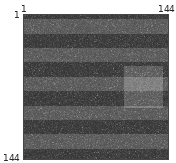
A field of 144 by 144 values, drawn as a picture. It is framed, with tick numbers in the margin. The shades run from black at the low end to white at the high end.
Ninth with the highest average: middle right. Average level on the scale: 30%. Odd patch: higher, in the middle right. Stripes: horizontal, repeating 5 times.
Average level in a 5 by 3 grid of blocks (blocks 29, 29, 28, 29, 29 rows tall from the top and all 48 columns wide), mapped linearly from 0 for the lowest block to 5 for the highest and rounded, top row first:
0 0 0
0 0 1
0 0 5
0 0 1
0 0 0
